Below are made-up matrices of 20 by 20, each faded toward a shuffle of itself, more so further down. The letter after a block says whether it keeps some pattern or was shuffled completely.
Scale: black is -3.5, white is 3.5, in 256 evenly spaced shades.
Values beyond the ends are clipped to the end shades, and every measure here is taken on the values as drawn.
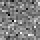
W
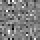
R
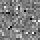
W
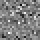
W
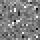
W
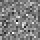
W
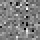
R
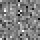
R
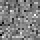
W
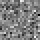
W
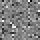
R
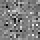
R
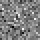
W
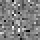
R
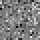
W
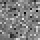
W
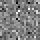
R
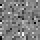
R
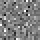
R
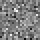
W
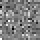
R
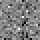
R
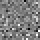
R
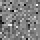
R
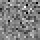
W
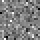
W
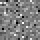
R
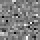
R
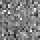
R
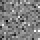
W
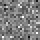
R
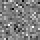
W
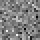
W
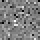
W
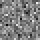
W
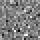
W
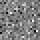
W
